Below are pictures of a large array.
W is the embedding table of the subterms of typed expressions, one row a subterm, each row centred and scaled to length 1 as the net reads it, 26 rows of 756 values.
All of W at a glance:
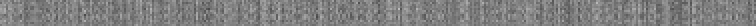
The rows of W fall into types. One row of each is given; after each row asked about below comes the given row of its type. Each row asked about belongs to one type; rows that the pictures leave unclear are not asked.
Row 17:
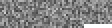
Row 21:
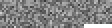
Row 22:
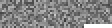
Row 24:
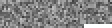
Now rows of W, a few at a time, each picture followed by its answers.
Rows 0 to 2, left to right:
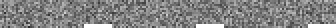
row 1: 22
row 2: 17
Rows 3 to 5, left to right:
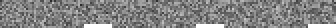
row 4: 21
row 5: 24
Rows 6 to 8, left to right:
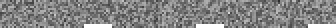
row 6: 22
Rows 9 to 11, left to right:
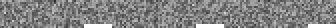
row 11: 21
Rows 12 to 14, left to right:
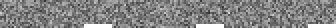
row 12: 21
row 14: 17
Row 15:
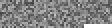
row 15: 22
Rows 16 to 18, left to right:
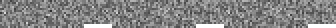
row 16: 17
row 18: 17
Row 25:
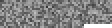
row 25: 21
